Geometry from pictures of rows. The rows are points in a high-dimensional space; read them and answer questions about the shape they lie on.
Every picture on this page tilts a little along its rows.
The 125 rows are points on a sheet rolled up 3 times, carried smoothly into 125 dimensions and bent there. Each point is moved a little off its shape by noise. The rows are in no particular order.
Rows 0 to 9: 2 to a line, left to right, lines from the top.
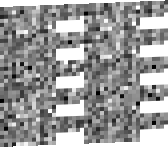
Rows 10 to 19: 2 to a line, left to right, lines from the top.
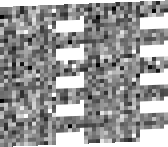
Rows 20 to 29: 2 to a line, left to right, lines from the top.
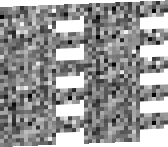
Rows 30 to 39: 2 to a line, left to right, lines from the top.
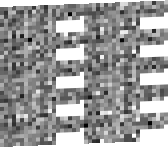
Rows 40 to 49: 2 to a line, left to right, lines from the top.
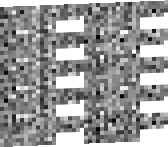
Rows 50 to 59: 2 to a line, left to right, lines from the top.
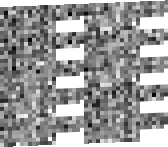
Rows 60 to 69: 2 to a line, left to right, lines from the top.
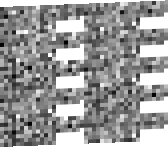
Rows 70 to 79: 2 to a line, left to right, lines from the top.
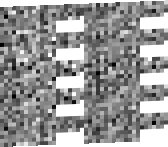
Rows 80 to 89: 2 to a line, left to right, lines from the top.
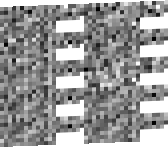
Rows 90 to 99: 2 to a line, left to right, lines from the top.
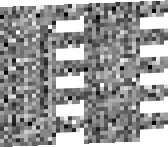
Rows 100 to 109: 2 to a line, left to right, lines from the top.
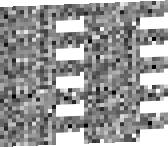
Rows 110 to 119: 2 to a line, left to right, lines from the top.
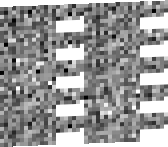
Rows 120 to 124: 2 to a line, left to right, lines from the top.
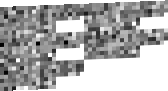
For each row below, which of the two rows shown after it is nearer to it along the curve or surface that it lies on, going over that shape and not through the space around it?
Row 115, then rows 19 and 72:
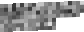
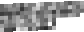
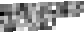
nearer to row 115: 19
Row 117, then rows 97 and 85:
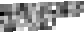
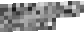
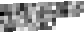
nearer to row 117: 85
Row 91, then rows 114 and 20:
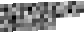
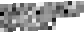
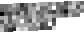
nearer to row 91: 114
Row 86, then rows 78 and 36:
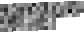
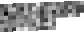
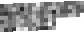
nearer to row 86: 78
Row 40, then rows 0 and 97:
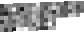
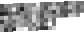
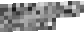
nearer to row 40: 0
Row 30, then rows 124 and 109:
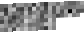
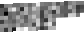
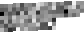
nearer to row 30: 124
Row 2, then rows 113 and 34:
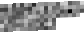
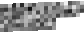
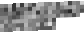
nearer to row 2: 34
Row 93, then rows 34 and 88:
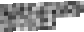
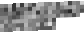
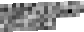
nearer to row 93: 88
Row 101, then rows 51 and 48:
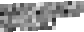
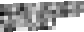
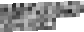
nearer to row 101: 51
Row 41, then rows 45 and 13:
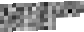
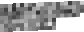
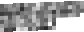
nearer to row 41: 13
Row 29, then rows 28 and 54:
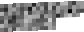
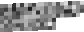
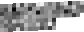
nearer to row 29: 28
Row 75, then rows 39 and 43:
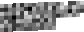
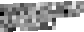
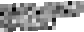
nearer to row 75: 43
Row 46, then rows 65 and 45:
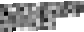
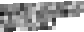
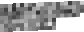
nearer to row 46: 65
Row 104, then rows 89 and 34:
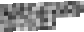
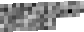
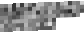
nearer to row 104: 89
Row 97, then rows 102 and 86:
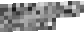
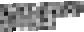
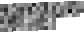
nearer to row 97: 86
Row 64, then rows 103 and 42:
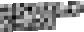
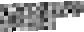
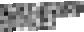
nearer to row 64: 103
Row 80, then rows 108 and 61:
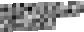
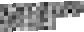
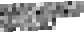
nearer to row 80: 108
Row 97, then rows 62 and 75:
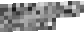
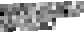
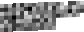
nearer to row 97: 75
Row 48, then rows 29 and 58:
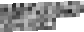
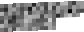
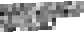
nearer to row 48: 29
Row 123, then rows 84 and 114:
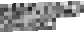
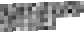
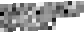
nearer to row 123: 84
